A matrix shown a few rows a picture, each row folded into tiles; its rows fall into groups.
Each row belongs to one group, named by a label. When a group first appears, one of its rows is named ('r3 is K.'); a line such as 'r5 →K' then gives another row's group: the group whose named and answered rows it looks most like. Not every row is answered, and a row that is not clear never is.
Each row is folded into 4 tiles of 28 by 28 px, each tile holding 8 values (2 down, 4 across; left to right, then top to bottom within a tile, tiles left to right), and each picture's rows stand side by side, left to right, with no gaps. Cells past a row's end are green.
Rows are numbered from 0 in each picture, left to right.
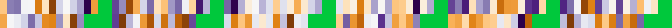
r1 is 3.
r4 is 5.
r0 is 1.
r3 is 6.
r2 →3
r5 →3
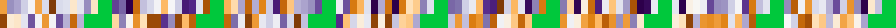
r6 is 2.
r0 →1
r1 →5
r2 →6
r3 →3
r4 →5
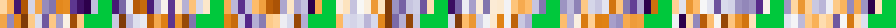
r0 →6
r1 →3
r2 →1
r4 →3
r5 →5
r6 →2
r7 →5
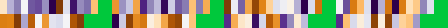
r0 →2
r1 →2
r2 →1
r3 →3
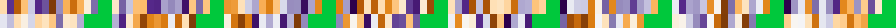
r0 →3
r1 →2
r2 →1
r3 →1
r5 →5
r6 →1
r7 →2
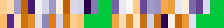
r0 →6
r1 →5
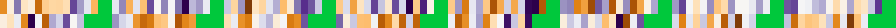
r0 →1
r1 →2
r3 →2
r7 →3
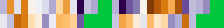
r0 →6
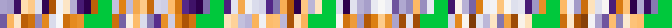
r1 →6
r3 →2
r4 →5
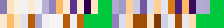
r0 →2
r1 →5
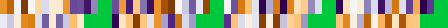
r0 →6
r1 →5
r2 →3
